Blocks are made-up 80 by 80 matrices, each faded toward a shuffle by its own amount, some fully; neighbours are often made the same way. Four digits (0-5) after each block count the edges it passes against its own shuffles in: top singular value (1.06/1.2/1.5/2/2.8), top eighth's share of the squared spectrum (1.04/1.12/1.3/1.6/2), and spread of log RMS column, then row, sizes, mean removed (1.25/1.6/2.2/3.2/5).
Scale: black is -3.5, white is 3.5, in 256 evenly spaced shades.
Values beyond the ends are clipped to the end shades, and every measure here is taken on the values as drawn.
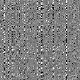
4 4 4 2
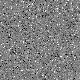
2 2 0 0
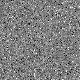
1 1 0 0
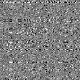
3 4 1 3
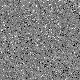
0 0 0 0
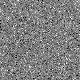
2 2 0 0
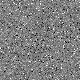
1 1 0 0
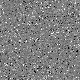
0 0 0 0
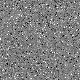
1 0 0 0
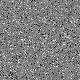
0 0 0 0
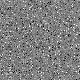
3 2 1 0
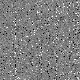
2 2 2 0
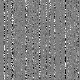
3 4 4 0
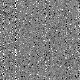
2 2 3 0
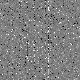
2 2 2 0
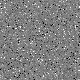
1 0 0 0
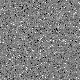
0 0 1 0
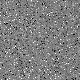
0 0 0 0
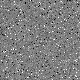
0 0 0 0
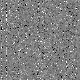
2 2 2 0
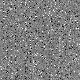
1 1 2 0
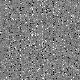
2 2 2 0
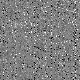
2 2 2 0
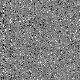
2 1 2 0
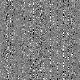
2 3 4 0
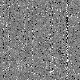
2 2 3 0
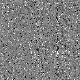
1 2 2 0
